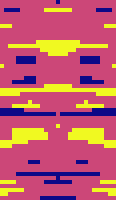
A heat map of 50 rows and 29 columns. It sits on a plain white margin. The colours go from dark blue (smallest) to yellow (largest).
Grain: streaks across. Ninth with the highest average: top middle. Mirror symmetry: left to right. Ninth with the lowest average: bottom middle.
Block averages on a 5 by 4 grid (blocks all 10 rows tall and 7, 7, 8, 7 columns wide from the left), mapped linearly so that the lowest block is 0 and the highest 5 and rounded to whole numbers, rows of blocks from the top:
2 3 3 2 | 2 4 4 2 | 2 3 3 2 | 5 4 4 5 | 3 0 0 3
